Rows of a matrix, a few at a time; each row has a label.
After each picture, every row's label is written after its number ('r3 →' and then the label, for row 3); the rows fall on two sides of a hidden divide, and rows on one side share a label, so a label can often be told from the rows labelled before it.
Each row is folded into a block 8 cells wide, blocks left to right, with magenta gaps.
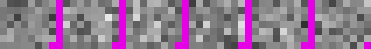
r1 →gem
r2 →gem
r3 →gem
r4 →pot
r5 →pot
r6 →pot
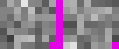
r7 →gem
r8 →gem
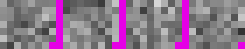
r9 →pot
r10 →pot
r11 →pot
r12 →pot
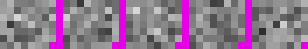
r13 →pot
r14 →pot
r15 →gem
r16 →pot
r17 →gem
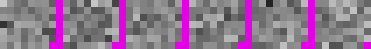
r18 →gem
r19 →pot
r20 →gem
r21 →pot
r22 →pot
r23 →gem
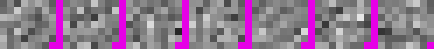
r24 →pot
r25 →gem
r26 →gem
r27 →pot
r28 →pot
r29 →gem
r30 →pot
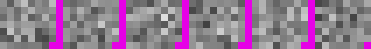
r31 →gem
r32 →pot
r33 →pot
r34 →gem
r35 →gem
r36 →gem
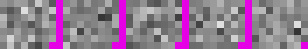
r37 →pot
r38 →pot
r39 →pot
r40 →gem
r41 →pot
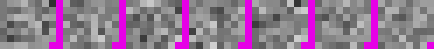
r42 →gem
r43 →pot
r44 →gem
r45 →pot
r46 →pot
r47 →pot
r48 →gem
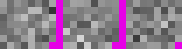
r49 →gem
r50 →gem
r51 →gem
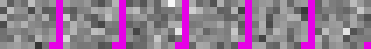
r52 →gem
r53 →gem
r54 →pot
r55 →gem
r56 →gem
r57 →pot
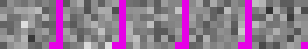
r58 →gem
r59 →gem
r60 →pot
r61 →pot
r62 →pot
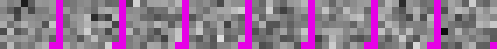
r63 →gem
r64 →pot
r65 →pot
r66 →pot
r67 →pot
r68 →gem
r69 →gem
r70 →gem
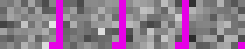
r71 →gem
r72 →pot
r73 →pot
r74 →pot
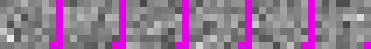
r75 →pot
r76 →pot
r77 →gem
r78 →gem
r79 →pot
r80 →gem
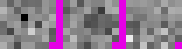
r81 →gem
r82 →pot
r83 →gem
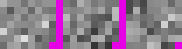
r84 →gem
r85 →pot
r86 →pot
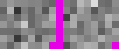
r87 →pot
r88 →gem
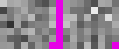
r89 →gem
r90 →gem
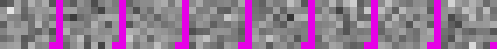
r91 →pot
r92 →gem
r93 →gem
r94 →gem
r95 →pot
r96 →pot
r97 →pot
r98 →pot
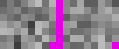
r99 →pot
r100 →pot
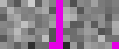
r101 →gem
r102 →pot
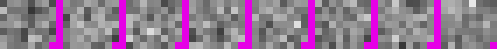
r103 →pot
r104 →gem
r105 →gem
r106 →pot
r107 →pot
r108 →gem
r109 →gem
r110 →gem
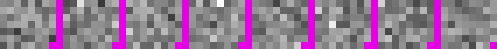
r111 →gem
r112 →gem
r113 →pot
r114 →gem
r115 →pot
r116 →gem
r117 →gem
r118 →pot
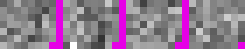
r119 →gem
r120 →gem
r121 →pot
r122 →gem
